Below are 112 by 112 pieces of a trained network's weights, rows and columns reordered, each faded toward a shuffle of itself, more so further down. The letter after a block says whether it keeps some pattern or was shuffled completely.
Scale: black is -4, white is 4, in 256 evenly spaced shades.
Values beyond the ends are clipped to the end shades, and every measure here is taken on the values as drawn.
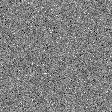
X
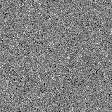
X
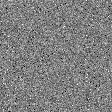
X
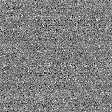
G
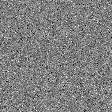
X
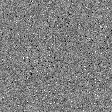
G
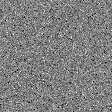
X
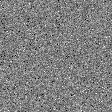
X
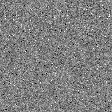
G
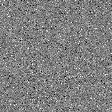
G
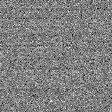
G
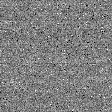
G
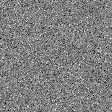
X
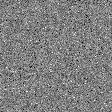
X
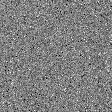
X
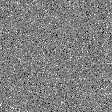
G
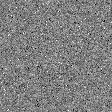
X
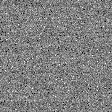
G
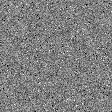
X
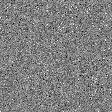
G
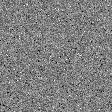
X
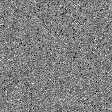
X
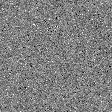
X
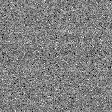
G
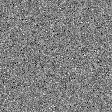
X
